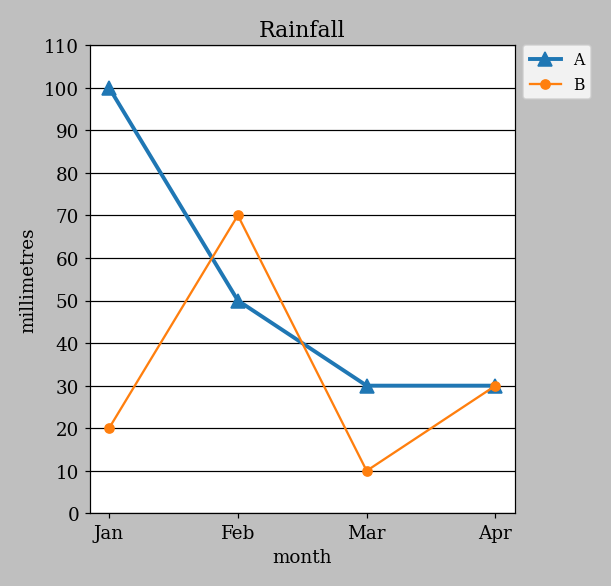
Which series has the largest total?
A
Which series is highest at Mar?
A
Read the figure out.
Title: Rainfall
x-axis: month, ticks Jan Feb Mar Apr
y-axis: millimetres, ticks 0 10 20 30 40 50 60 70 80 90 100 110
Legend: A, B
Values:
A: 100 50 30 30
B: 20 70 10 30
